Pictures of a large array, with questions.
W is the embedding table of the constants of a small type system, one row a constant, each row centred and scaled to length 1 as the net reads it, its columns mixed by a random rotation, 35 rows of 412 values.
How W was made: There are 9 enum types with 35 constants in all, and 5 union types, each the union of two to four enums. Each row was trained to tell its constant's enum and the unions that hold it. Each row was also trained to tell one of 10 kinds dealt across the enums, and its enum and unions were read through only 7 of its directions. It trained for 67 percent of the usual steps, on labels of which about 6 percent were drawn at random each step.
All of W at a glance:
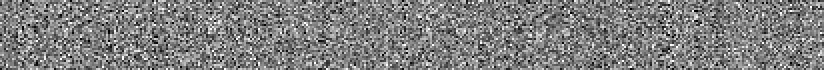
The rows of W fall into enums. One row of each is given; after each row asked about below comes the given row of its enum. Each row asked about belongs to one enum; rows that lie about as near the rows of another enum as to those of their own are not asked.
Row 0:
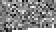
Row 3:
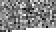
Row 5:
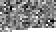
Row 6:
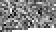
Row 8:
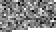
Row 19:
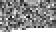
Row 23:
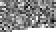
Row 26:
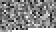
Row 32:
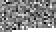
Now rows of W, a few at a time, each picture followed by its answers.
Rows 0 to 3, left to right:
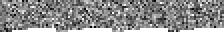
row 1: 19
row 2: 26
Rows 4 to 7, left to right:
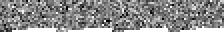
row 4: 0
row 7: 8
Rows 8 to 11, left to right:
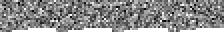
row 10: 3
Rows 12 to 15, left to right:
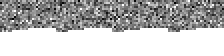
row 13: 8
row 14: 32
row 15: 32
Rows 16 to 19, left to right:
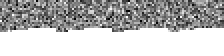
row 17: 6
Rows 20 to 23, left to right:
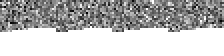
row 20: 6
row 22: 5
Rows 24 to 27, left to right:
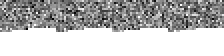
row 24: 26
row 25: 8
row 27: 19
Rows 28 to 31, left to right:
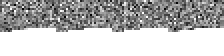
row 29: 6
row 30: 5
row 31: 32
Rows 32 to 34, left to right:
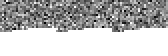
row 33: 23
